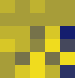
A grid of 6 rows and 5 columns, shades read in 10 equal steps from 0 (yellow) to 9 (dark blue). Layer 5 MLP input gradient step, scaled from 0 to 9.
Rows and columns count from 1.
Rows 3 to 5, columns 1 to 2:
2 2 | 1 2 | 3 5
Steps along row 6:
down down up up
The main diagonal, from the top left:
2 3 5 0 0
